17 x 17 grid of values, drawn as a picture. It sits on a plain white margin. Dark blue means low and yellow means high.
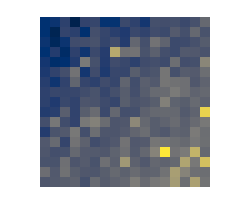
Ninth with the highest average: bottom right. Odd rows or columns: none. Slope: up to the bottom right. Ninth with the lowest average: top left. Stripes: none. Average level on the scale: 30%. Roughest part: bottom right.
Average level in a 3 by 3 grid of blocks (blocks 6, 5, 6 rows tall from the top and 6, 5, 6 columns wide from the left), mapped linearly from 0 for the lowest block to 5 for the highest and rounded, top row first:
0 1 2
1 2 4
2 3 5
